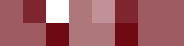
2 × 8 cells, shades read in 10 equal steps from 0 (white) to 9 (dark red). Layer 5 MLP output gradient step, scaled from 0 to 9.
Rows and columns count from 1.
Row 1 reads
6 8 0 5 4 8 6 6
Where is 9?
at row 2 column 3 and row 2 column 6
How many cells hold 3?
0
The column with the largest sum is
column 6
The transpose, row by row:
6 6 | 8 6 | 0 9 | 5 5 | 4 5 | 8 9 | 6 6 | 6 6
